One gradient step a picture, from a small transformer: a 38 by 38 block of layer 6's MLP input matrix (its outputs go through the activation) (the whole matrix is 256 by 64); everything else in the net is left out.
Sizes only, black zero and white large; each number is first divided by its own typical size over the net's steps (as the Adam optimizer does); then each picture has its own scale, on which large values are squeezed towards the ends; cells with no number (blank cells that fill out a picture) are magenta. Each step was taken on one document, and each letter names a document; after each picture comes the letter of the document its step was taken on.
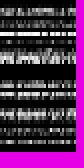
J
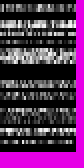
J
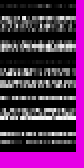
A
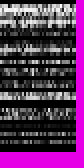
A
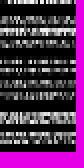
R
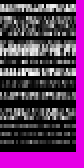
A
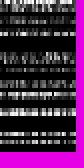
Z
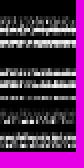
R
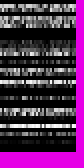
A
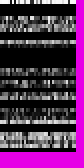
R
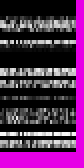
R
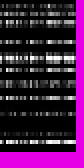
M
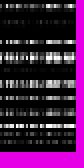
M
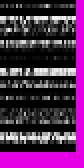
R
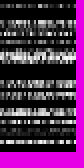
J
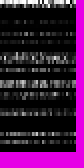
Z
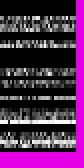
R
